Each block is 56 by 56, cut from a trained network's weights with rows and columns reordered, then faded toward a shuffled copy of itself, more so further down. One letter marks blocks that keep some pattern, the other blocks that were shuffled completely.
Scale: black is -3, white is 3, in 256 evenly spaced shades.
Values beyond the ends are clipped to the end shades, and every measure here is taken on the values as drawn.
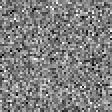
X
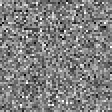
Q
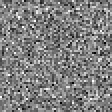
X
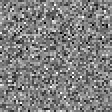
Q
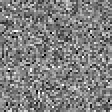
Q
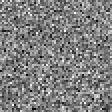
X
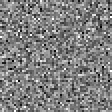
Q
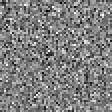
Q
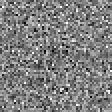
Q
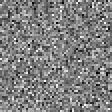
Q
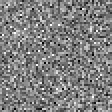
Q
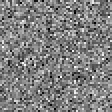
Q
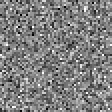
X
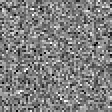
X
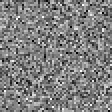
X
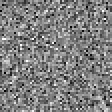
X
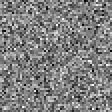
Q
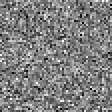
Q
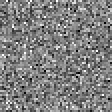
X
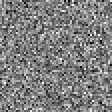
X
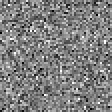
Q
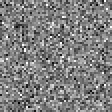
Q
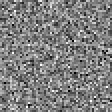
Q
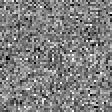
Q
